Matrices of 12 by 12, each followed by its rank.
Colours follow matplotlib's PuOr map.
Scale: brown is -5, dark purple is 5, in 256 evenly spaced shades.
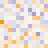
full rank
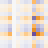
one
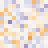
full rank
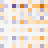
two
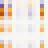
one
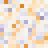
full rank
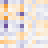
two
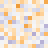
full rank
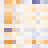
two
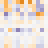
two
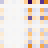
one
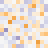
full rank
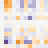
two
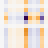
one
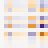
one
